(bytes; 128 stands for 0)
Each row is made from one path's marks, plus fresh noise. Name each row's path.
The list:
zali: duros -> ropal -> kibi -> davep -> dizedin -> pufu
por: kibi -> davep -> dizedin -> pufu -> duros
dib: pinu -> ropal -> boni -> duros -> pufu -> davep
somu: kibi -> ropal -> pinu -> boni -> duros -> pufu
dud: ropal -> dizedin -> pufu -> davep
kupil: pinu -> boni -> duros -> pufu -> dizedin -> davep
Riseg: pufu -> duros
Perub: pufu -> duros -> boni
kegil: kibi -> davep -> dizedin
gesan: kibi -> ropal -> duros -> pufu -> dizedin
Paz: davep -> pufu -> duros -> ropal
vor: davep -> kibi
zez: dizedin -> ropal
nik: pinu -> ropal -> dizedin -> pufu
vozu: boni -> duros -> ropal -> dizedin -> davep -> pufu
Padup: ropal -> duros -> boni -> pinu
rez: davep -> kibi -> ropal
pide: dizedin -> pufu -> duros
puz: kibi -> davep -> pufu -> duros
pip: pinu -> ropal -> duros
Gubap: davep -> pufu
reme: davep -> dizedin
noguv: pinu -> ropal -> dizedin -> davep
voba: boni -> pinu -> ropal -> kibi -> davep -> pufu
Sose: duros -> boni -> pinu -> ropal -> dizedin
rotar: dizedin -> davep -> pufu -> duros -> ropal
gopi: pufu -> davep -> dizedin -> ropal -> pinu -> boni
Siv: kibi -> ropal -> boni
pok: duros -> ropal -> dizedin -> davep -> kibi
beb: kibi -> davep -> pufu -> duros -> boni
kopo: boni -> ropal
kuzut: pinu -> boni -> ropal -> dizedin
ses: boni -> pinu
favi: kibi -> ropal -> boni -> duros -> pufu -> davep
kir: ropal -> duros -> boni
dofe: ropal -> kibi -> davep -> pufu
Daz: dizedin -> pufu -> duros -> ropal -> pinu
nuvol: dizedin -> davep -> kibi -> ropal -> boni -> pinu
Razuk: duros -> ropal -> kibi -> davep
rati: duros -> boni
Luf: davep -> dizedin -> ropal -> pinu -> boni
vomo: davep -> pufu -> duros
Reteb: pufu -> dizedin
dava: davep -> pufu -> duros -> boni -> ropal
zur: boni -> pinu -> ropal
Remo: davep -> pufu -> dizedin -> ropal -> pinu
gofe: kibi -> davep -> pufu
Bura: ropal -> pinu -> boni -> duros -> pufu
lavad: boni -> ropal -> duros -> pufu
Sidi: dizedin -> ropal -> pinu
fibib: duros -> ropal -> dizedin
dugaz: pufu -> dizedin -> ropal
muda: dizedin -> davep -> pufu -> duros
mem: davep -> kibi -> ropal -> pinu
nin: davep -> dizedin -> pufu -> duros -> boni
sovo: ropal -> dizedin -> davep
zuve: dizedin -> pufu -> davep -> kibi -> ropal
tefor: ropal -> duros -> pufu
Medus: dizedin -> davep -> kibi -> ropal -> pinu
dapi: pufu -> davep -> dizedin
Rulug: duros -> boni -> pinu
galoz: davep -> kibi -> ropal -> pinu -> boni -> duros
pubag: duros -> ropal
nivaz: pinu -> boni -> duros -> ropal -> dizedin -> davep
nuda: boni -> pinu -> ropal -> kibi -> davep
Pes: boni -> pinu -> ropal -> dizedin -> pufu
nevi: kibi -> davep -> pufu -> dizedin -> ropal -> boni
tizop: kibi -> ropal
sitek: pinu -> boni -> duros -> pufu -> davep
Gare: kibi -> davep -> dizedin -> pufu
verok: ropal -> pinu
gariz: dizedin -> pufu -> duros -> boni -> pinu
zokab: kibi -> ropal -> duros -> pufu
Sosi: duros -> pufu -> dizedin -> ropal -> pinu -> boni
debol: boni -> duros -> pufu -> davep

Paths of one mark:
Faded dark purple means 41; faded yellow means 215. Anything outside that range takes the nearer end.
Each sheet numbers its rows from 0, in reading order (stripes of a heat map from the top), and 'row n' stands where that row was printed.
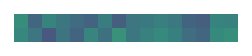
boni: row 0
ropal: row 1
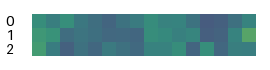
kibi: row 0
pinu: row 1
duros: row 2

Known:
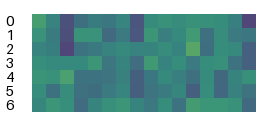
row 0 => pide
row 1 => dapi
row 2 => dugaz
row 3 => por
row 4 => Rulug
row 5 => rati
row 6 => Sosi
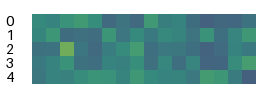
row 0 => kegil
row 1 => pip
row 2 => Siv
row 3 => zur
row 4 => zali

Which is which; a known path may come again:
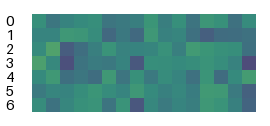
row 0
puz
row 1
kegil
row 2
Daz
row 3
pide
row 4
pip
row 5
zali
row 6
nin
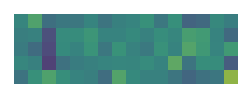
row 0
Sidi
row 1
rotar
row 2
Paz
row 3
dugaz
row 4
mem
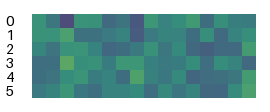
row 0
dapi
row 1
Rulug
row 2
vor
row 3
nevi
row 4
rez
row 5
zur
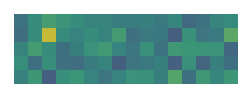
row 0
Luf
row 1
galoz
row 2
Sosi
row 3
rati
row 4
Remo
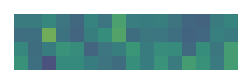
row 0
tizop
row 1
Siv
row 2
gofe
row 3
vomo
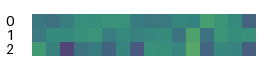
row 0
vozu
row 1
gopi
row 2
Reteb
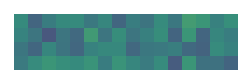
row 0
debol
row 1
pubag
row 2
kopo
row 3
pok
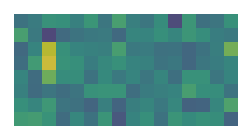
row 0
Razuk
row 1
Riseg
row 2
nuda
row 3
nuvol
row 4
beb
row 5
lavad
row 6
ses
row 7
gariz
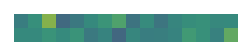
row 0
somu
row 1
sitek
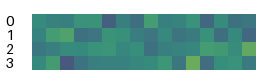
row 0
Gare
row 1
Sose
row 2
dib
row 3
nik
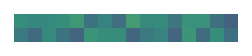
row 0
por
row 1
kir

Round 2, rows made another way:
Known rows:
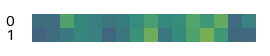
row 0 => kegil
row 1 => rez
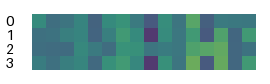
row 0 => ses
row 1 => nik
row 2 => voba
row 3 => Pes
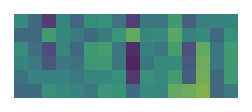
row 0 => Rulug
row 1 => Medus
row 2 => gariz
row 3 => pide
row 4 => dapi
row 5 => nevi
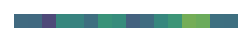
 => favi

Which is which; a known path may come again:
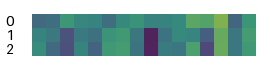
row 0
zuve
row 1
pide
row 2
gariz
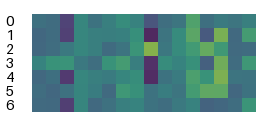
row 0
Padup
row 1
rotar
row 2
rez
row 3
Reteb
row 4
dava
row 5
voba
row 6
pip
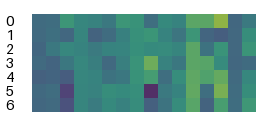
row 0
nevi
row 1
verok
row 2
zez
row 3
nuda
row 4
pok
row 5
vozu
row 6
fibib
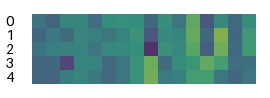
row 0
kuzut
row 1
dud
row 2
dapi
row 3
Razuk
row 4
mem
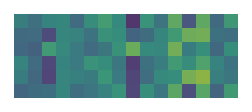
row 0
Pes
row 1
favi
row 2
Medus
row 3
rati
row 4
beb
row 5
Remo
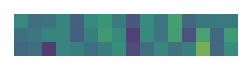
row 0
ses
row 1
nik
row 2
Paz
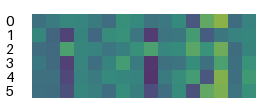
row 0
gofe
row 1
Rulug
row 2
kegil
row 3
Bura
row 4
muda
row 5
puz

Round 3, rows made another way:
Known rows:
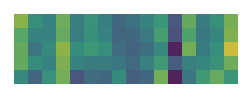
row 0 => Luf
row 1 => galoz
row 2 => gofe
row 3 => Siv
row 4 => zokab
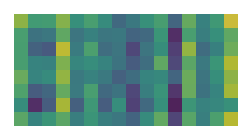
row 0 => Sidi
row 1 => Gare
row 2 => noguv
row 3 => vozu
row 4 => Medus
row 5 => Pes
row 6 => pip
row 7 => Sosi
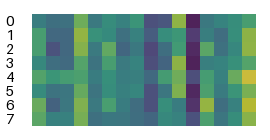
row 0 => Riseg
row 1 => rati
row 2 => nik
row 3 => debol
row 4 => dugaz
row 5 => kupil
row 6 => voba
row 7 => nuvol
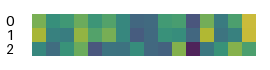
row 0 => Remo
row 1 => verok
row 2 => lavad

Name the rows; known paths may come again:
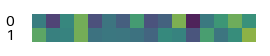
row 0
tefor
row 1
nuvol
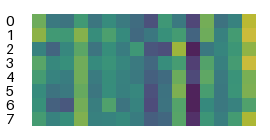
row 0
ses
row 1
Sidi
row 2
pide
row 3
nevi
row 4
nivaz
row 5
kupil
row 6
dib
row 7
rotar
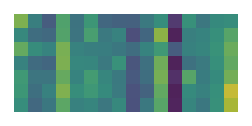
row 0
dapi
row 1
debol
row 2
Siv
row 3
Perub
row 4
Bura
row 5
vomo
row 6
gariz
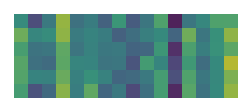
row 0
kir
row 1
Medus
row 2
Gare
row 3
Rulug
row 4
galoz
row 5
nik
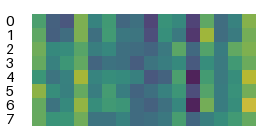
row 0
Sose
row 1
nuda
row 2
fibib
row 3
rez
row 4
muda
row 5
gopi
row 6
gofe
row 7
tizop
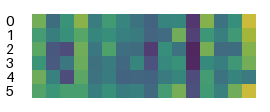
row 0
dofe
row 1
Daz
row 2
zur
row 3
Padup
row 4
reme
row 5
dugaz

